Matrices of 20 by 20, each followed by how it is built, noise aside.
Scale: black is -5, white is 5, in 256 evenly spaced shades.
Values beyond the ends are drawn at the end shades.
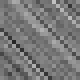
Toeplitz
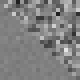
upper triangular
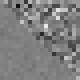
upper triangular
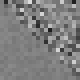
upper triangular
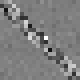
banded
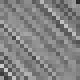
Toeplitz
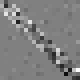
banded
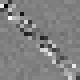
banded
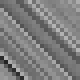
Toeplitz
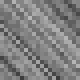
Toeplitz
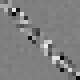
banded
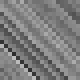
Toeplitz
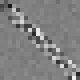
banded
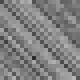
Toeplitz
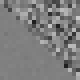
upper triangular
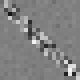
banded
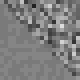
upper triangular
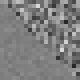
upper triangular
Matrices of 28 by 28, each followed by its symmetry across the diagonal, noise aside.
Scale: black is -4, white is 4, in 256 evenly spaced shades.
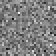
antisymmetric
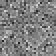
symmetric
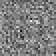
antisymmetric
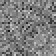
symmetric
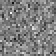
neither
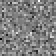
antisymmetric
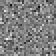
antisymmetric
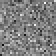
antisymmetric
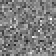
neither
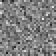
antisymmetric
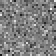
antisymmetric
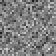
symmetric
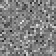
symmetric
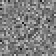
symmetric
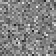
neither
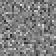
antisymmetric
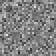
symmetric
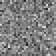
antisymmetric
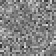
symmetric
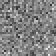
symmetric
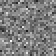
neither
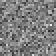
neither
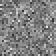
neither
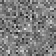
symmetric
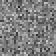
neither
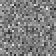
neither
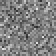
symmetric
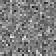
neither
